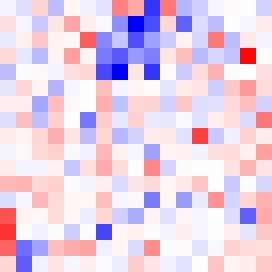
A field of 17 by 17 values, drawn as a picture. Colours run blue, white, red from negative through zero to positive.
Ninth with the lowest average: top middle. Histogram: heavy tails on both sides. Mirror symmetry: none. Roughest part: top middle. Stripes: none. Odd rows or columns: none. Odd patch: lower, in the top middle.
